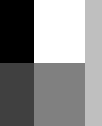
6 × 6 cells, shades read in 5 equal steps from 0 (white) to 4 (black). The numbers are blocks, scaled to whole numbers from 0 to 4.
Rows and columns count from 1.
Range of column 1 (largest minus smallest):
1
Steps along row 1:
same down same same up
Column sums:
21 21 6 6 6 6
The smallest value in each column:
3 3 0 0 0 1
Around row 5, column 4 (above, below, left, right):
2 2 2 2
